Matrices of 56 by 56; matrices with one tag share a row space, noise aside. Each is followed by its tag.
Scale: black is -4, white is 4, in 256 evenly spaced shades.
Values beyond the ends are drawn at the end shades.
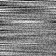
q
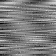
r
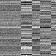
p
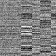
p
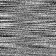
r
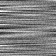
q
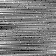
q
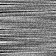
q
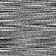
r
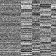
p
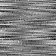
r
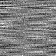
r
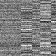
p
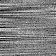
q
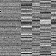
p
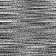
r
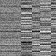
p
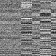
p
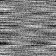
r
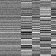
p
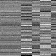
p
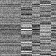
p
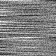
q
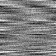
r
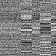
p
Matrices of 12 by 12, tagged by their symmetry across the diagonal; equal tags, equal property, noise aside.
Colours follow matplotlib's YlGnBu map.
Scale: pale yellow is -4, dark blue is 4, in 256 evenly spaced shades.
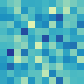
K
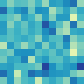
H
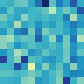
H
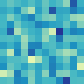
K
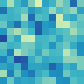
K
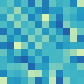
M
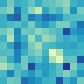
M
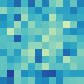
H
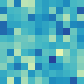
K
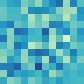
K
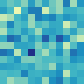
H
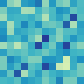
M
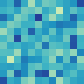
M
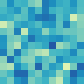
H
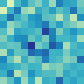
M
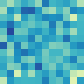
M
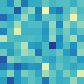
H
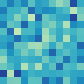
M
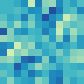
K
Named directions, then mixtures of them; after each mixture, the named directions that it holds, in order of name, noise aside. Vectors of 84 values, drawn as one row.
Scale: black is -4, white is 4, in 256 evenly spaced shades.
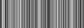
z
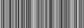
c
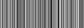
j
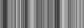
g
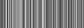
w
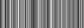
c, j, z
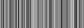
c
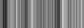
g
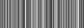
c, j, w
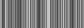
z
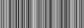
c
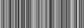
c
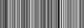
g, j, z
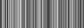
w, z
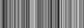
c, g, j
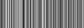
w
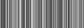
c, g, w
